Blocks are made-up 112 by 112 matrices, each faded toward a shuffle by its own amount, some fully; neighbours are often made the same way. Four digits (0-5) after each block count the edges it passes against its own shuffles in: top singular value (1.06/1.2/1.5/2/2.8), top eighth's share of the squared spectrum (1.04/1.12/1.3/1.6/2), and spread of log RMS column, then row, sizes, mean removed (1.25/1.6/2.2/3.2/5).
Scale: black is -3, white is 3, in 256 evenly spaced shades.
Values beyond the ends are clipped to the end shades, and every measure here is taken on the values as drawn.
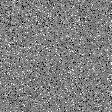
0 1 1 1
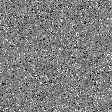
0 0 0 0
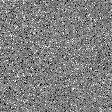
2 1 0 0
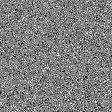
2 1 0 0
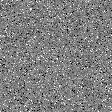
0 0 0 0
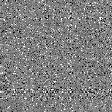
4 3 1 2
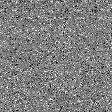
3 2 0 1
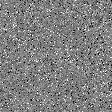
2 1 0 0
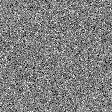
0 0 0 0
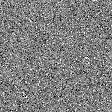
0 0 0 0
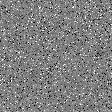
1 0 0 0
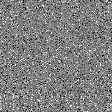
3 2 1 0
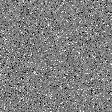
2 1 0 0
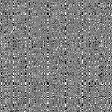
5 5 4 3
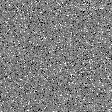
2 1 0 0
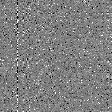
4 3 2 0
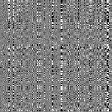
5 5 4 3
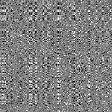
5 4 3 3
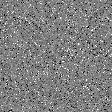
2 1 0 0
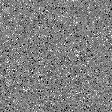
3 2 1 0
